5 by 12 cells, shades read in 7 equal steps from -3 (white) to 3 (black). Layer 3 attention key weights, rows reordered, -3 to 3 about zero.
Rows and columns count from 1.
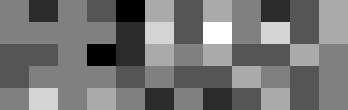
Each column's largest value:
1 2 0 3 3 2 1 2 1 2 1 0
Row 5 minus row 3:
-1 -3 0 -4 -2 3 0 3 0 -2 2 0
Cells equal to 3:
2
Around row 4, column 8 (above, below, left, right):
-1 2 1 -1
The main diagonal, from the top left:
0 0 0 0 0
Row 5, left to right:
0 -2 0 -1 0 2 0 2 1 -1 1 0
